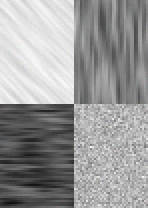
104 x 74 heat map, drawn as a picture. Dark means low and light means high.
It is made of 2 by 2 panels. Panel 1,1: very high, slanting down to the right, faint in contrast. Panel 1,2: middling, streaked downward. Panel 2,1: low, streaked across. Panel 2,2: high, fine-grained.
